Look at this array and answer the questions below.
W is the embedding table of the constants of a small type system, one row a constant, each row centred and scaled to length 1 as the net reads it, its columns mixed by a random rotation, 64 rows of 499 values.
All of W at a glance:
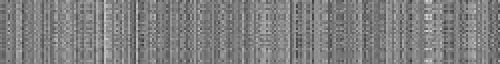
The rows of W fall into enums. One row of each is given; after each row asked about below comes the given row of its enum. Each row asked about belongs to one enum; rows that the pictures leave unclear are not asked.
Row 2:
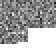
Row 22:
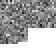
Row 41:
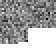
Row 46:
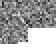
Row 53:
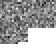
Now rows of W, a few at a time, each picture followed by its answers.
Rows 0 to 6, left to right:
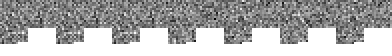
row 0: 2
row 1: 2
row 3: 41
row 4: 53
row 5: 46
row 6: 53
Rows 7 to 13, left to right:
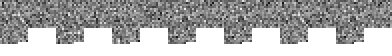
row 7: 46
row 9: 41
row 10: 53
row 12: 46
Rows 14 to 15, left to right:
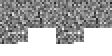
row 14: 2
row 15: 2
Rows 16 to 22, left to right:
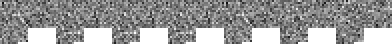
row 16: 46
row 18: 2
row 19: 2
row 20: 46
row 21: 53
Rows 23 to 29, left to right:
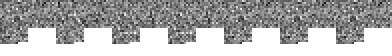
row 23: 53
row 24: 46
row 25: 2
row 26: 2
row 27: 53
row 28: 53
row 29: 53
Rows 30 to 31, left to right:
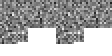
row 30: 2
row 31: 2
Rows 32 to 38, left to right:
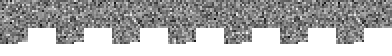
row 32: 22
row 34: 46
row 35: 41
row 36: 2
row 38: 46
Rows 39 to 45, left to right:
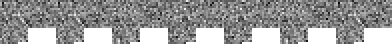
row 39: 46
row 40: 46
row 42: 53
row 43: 53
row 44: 41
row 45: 46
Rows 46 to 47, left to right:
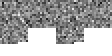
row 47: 53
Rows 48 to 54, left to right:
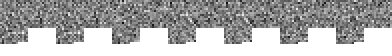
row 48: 2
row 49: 2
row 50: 22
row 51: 46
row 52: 46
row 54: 53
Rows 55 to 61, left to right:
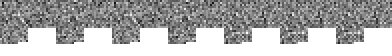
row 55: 46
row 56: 53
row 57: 46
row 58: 53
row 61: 2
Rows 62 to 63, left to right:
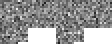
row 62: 53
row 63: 2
